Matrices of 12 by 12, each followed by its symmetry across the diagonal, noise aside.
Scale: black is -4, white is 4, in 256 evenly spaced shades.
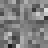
antisymmetric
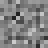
symmetric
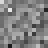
symmetric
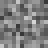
antisymmetric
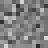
antisymmetric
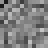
symmetric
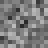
symmetric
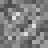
symmetric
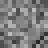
symmetric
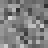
antisymmetric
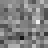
antisymmetric
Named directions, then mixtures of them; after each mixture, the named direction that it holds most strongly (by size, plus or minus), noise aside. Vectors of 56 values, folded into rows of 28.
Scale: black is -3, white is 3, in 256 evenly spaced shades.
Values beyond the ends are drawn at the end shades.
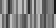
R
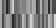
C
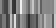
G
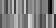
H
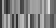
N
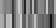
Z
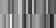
Z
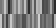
R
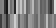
H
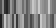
N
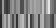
N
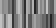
Z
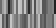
R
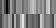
N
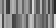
C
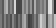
H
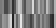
Z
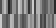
R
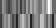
N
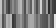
C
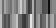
N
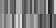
Z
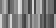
R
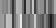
Z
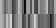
Z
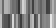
N
